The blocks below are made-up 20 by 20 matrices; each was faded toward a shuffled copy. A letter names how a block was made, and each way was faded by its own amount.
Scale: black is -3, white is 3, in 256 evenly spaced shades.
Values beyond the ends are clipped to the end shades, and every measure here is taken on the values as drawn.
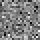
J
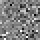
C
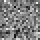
J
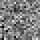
J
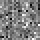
C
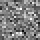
J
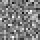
J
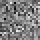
J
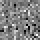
C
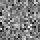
J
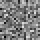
J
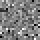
C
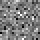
C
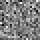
J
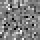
C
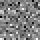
C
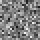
J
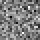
J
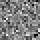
J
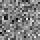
J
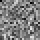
J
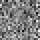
J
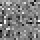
C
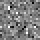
C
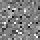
C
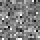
C
